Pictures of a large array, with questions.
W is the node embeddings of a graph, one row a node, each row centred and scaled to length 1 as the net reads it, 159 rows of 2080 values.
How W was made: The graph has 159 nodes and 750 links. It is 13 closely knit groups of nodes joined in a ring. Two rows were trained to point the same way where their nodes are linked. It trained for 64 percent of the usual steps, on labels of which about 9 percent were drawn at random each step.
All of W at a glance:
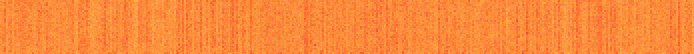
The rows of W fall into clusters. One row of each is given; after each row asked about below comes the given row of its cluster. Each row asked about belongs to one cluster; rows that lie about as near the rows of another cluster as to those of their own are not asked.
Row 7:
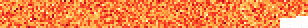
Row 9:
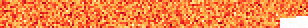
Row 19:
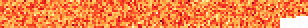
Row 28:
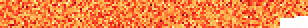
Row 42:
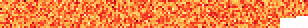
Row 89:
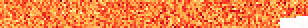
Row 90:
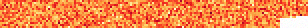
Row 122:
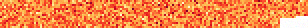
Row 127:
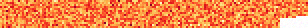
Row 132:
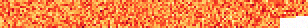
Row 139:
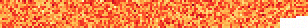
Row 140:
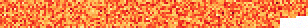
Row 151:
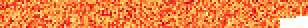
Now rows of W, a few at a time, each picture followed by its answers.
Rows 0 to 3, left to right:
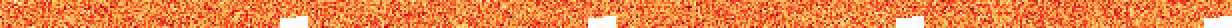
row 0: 127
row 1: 132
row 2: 139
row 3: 28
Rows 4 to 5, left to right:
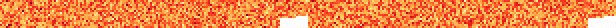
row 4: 7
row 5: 132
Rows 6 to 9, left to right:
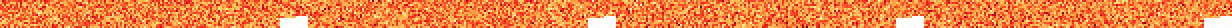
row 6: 90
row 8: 9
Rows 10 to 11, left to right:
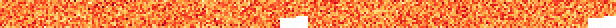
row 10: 19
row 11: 28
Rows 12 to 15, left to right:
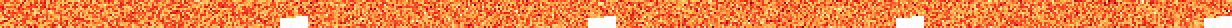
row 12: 19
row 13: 90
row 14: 132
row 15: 90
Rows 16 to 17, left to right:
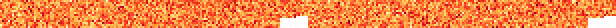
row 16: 7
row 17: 42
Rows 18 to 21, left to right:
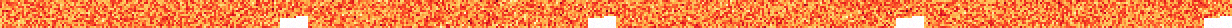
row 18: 127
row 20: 132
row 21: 132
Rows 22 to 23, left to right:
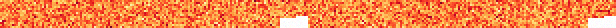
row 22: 122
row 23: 139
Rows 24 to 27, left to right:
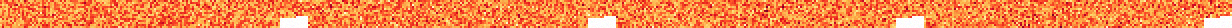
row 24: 127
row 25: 122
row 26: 139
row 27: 139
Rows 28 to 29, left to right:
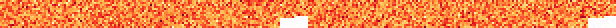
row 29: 9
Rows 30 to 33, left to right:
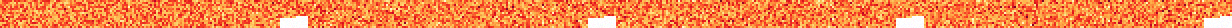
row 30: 90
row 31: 140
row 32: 19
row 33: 127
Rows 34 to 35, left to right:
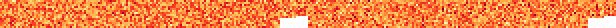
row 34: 140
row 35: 89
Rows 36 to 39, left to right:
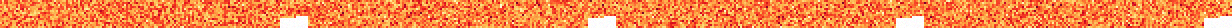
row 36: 89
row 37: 28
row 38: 42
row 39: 28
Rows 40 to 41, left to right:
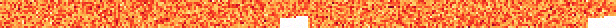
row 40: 42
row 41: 127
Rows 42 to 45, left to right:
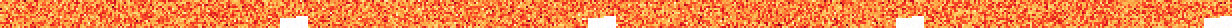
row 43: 140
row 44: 90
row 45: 19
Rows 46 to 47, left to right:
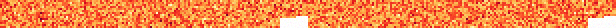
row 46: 9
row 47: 42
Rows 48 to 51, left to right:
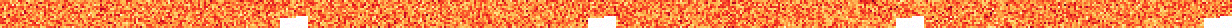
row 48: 140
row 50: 28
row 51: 139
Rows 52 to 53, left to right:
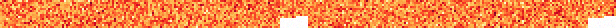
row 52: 132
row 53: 140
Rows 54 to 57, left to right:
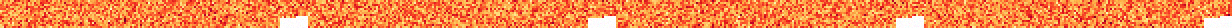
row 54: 151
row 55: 89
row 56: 139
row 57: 89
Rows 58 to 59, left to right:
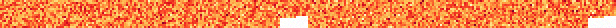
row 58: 151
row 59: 42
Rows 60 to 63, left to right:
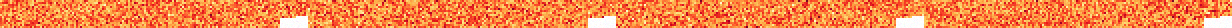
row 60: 140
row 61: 127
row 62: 132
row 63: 132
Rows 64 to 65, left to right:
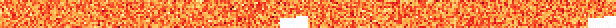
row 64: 89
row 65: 127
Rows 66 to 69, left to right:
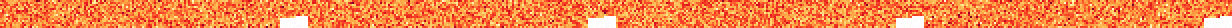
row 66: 9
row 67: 140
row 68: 139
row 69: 122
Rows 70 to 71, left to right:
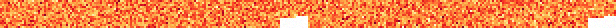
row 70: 140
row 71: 139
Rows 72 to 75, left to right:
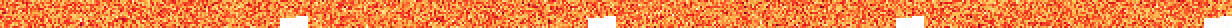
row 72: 151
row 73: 19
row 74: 90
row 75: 132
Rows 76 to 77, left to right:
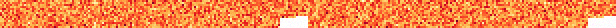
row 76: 132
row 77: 9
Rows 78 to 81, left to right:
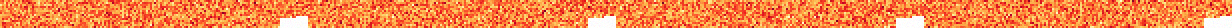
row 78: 139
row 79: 151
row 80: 89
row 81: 90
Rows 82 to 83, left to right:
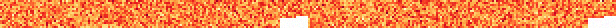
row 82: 7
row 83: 139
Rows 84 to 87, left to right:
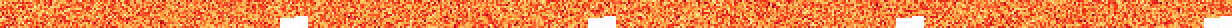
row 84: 122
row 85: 9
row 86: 42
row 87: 90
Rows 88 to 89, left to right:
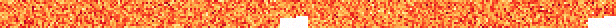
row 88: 122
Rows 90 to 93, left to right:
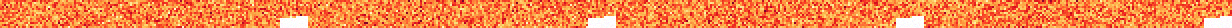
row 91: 132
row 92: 28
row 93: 122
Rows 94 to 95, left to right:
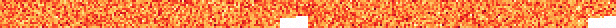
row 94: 90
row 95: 9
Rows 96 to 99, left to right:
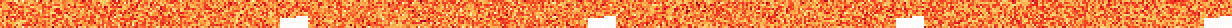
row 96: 127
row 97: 7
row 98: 89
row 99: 28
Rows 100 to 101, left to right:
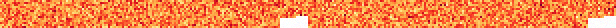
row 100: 132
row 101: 140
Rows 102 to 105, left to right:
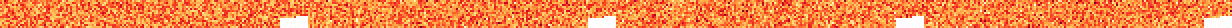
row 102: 89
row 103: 127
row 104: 151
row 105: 19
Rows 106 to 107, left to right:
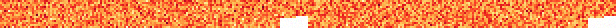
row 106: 90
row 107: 9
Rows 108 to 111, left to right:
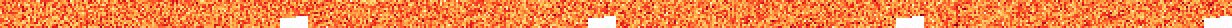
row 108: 90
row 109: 151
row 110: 42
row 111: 19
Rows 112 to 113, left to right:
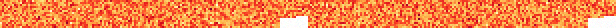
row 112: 139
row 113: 90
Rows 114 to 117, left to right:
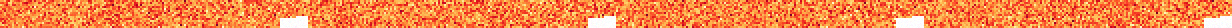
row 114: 28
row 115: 151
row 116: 9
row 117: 7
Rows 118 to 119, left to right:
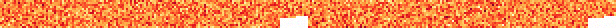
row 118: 19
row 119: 151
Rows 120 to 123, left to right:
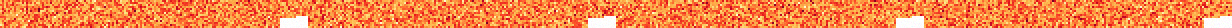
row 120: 151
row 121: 140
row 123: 127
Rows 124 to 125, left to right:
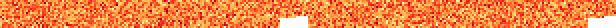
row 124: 127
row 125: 7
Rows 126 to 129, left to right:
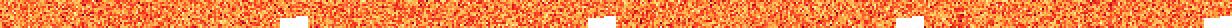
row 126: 139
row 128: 9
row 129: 151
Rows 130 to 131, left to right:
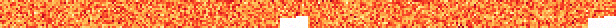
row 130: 7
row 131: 139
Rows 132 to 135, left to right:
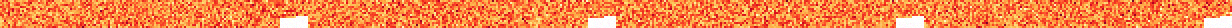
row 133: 139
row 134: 9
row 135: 7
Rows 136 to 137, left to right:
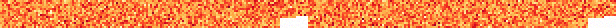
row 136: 132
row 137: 9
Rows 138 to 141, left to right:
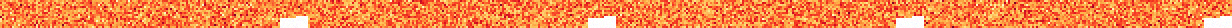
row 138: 127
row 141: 7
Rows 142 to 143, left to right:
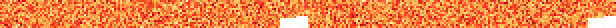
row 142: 42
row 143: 127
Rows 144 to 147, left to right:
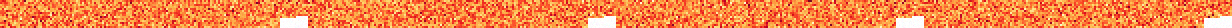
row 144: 9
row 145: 140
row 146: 9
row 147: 140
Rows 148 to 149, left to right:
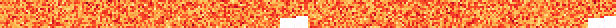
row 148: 42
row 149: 139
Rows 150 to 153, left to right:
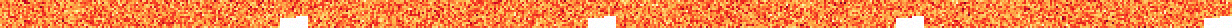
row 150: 127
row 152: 122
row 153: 140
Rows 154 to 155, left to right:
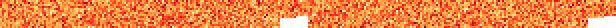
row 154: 127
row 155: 9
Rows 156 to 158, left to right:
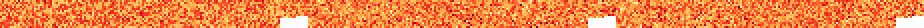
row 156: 122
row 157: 89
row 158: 7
